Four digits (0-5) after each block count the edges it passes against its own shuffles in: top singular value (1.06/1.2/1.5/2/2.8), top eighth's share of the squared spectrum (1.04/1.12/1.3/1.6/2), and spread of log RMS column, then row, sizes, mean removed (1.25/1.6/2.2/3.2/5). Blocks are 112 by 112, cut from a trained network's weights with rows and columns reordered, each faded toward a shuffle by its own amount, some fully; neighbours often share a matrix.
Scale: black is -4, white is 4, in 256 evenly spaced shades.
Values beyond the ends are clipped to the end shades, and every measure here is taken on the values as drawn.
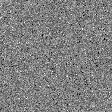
0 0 0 0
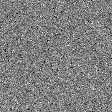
0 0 0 0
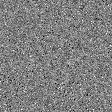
0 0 0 0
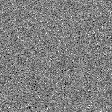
3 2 0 1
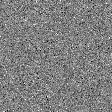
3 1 0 0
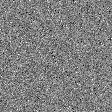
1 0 0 0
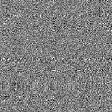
4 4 2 3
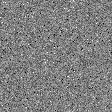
0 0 0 0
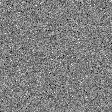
1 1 0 1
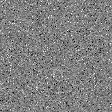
2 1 0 1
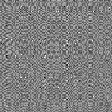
5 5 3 3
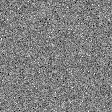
2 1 0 0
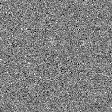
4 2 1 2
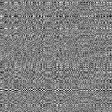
5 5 3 4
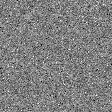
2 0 0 0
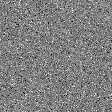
0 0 0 0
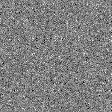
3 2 1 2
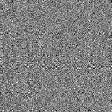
4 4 2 3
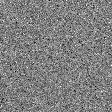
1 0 0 0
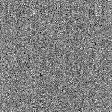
3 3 1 1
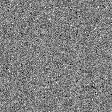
2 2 0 0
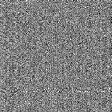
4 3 1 2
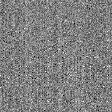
3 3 1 2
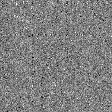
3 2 1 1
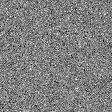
1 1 0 0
